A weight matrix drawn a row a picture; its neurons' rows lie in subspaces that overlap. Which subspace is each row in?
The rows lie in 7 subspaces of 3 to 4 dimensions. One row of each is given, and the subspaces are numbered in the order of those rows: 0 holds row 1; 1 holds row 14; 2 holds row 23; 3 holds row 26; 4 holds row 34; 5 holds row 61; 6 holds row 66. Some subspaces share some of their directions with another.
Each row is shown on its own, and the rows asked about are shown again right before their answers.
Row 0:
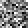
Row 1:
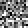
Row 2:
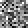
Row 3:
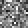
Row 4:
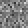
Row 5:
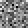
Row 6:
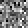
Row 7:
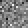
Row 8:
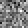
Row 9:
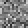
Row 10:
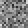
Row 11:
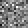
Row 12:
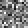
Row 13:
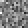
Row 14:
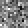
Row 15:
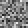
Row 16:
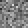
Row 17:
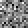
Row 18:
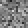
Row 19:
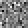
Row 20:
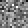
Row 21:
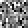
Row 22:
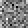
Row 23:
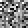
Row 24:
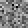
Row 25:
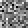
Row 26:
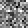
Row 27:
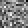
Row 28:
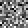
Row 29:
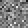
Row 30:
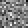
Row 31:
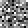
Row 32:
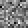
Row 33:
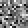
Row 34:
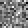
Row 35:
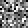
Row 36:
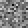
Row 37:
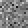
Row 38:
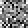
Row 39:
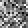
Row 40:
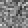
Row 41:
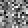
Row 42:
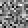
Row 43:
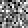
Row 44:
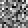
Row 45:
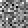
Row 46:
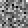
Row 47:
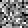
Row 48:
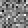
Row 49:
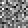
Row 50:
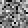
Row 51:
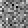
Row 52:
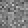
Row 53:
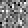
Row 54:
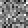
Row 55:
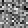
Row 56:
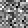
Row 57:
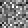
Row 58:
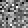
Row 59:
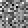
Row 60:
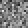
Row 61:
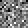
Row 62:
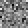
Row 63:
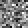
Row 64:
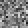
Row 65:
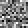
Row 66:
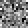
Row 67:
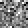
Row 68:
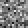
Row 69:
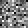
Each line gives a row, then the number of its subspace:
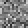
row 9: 1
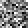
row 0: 4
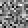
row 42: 4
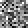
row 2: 6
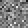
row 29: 5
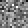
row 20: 2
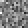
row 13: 3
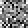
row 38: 1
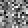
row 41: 6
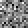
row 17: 0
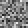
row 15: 0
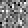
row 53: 5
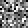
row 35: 6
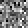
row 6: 3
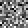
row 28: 4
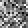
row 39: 4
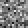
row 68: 1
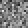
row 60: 5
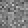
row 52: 1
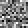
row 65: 0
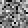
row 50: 3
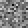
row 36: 4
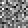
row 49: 2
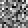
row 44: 2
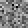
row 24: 6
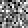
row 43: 3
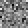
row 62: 6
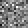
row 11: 1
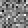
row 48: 1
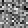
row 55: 3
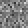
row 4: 5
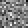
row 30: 0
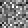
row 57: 4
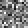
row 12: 0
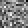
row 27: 0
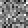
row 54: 1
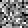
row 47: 4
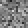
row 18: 5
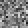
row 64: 6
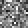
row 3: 3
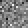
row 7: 5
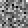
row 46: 2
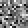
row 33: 4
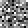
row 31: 0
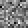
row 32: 5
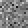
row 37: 5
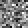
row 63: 4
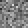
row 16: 1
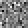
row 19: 5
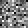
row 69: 0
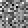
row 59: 2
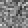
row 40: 1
